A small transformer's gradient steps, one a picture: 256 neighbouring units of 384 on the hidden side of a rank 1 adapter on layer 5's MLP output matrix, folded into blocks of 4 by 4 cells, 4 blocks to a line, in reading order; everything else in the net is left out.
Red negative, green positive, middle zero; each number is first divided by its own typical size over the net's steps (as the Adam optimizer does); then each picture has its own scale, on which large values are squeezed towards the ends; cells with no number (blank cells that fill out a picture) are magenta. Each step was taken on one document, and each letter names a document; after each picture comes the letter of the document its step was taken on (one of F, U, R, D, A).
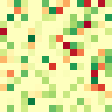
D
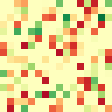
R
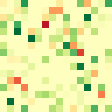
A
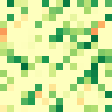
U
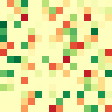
D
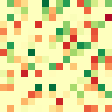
U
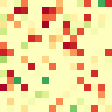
A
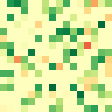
U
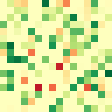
D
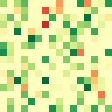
A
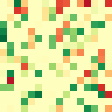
D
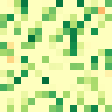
R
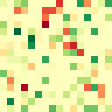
A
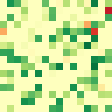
U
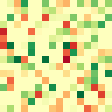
D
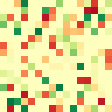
R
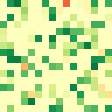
U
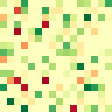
A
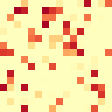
A
